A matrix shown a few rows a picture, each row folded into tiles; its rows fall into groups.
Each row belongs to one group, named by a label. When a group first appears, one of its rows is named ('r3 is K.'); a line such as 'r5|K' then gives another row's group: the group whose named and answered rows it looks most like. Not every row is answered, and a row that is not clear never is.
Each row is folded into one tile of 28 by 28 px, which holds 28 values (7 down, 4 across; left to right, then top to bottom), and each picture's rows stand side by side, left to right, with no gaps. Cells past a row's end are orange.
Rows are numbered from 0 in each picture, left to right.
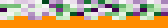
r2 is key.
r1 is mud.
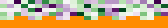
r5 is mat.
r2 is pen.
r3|key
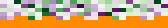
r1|key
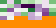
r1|pen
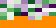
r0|key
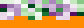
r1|key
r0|pen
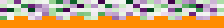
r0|mat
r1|pen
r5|mat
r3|mat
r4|mud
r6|mat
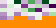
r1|mud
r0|mud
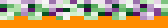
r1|key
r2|mat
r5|pen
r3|key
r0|key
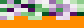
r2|pen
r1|key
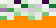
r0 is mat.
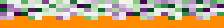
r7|mud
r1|mat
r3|key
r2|mud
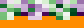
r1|pen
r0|key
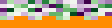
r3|mat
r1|mud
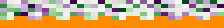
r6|mud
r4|mat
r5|mat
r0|key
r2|mat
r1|pen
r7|mud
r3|mat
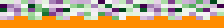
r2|mat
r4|mat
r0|pen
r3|mat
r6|mat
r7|mud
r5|pen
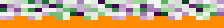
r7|key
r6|mud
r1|mud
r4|pen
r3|mat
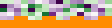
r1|key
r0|pen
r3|pen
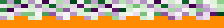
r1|mat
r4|mat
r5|mat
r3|mud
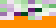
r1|mat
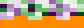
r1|key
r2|pen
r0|pen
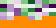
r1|mud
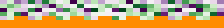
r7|key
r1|mud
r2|mat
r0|key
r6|mud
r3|mat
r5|key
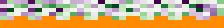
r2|key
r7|pen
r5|mat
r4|key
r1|mat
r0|mat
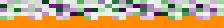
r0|key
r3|mat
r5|pen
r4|mud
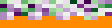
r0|pen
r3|mat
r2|mud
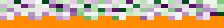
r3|key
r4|mat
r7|pen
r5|mud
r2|pen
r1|mud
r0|mud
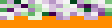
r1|key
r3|pen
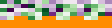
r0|mud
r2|key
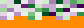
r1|key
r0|mud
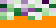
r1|mat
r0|key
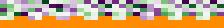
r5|pen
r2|pen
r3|mat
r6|mat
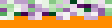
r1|pen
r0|key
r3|pen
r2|mud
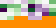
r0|key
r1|pen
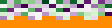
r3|mat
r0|mud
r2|mud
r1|mud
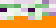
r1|key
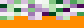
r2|mud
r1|pen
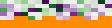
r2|pen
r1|mat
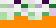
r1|mat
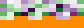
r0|key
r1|key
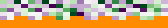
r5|key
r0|mud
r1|mud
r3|mud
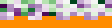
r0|pen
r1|pen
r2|mud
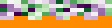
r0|pen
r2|mud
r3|pen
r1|key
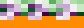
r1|pen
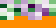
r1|pen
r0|key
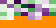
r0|mat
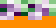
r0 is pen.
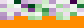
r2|mat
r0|mud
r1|key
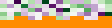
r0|mat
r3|pen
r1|mud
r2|mat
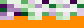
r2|mat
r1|mat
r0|pen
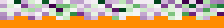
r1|mud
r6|mat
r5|mud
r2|key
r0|mud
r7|mat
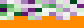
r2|mud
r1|mat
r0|key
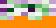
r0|mat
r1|key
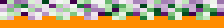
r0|mat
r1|mud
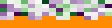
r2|key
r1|mud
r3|mud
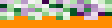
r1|mat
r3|pen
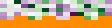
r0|mud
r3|key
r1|key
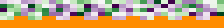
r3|pen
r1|key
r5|mud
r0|key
